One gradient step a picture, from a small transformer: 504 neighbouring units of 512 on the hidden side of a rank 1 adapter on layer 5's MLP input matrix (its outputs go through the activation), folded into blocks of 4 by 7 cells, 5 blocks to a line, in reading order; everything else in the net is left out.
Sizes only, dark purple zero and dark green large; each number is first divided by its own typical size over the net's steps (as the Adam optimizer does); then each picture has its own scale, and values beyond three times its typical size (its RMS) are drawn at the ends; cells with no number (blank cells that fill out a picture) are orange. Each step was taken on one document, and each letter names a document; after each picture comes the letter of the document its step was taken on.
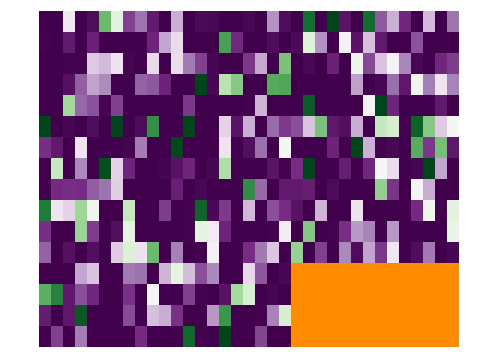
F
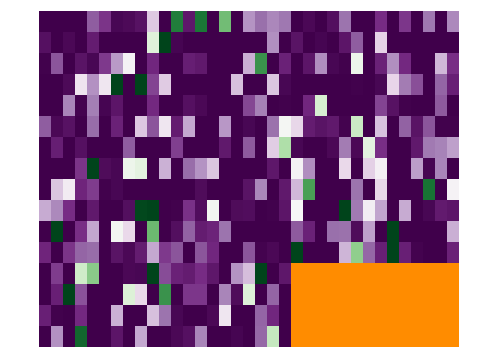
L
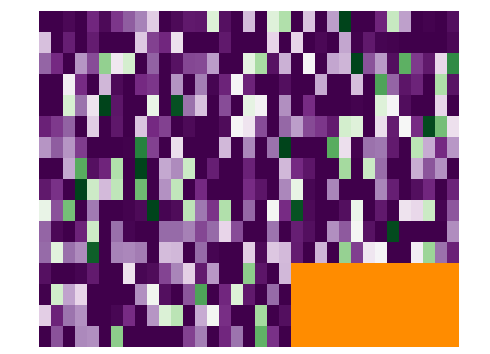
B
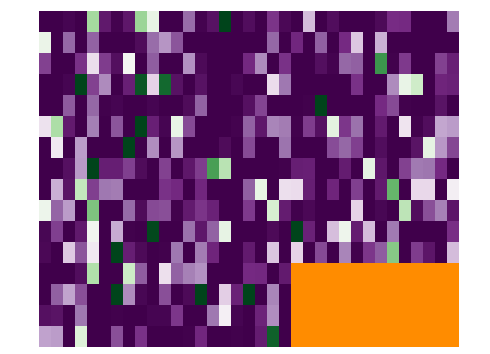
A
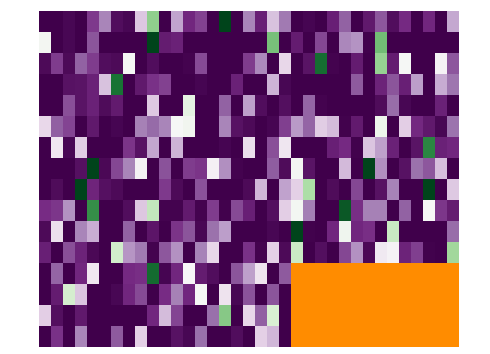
L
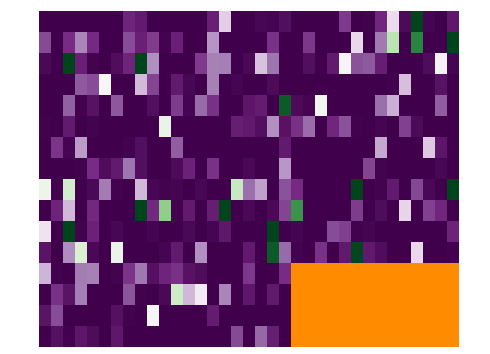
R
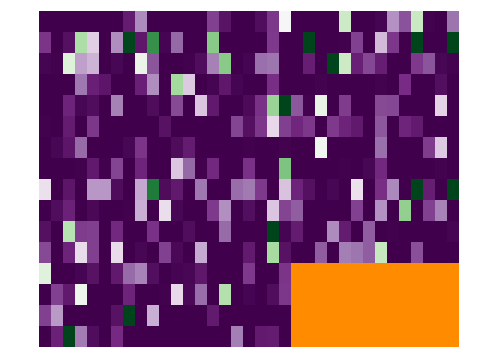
R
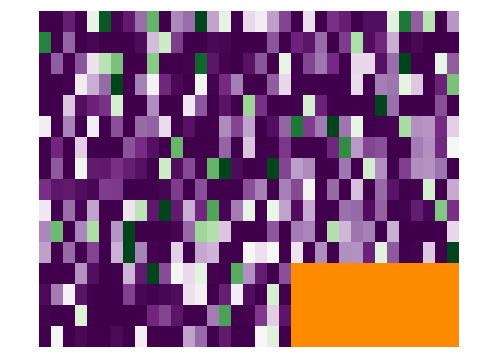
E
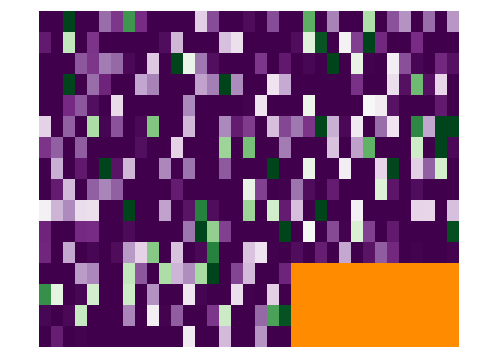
F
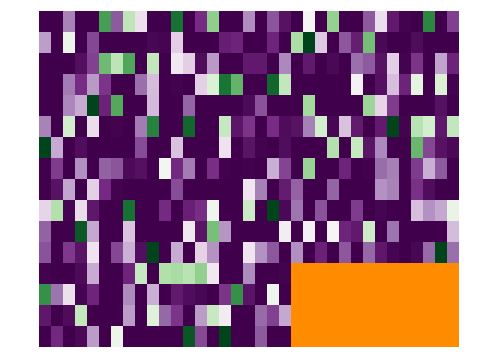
F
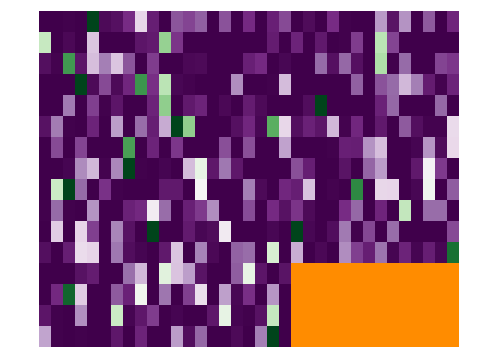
A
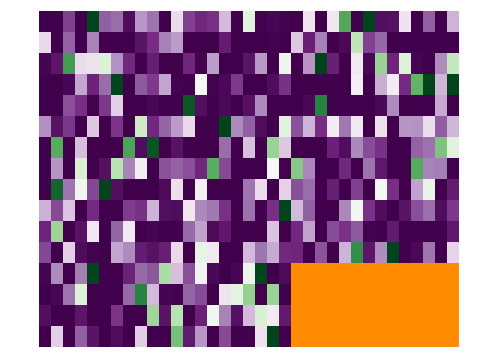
E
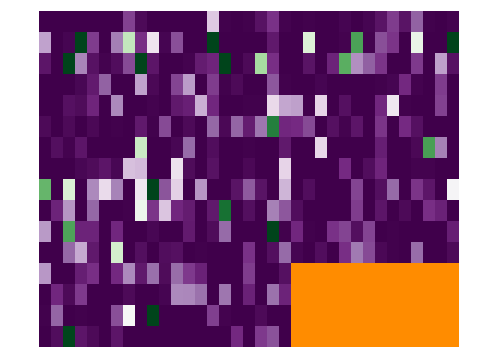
R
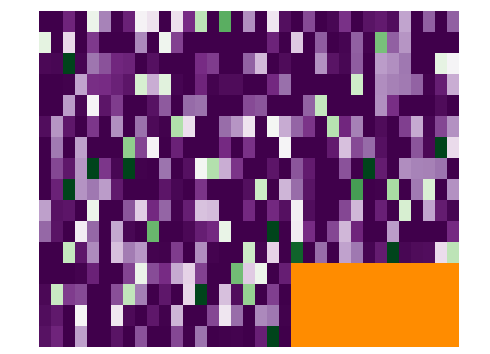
A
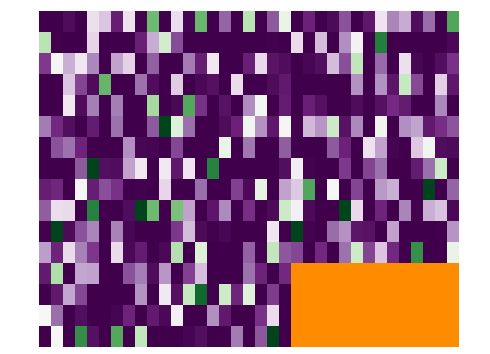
L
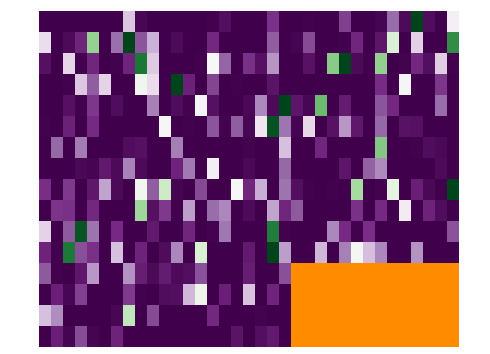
R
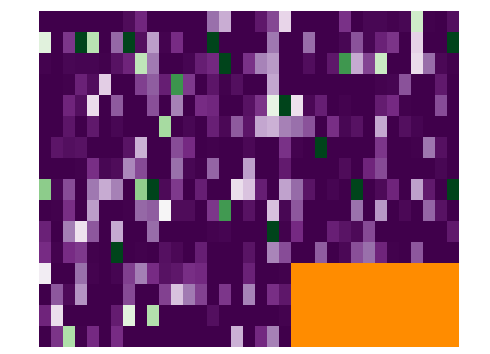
R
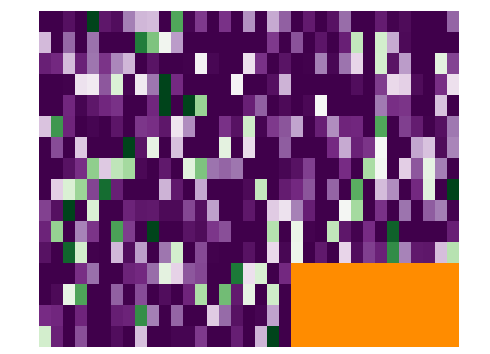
A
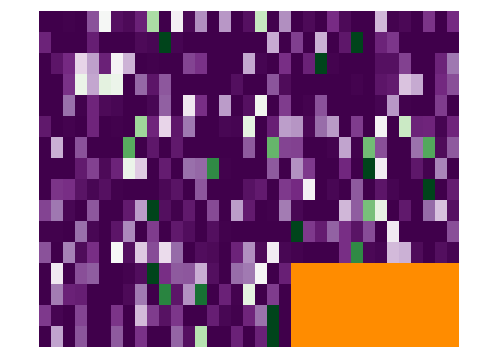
L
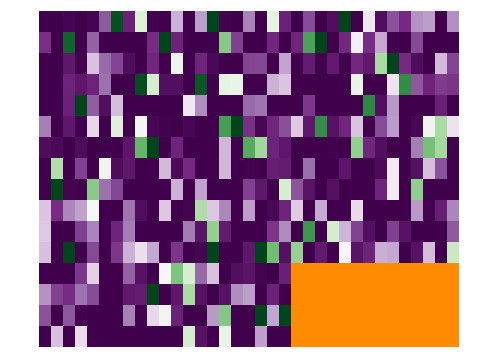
F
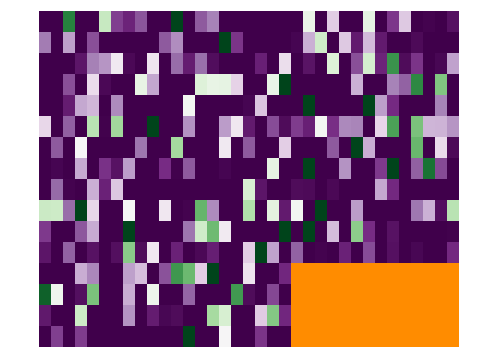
F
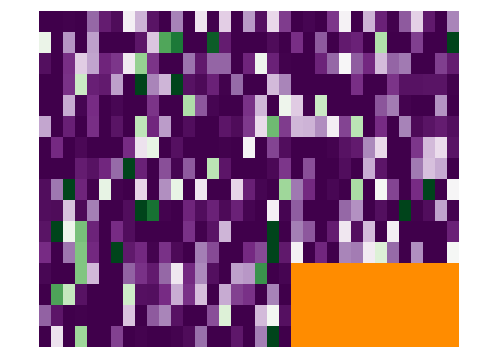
E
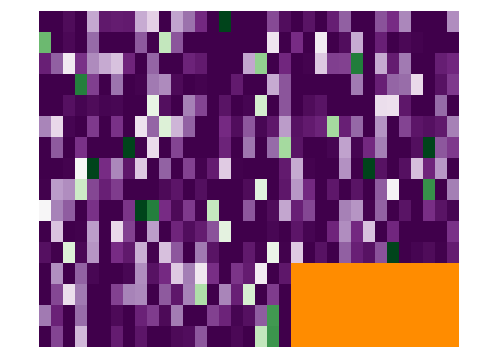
L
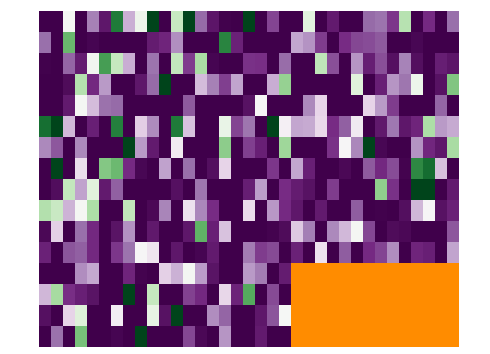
F
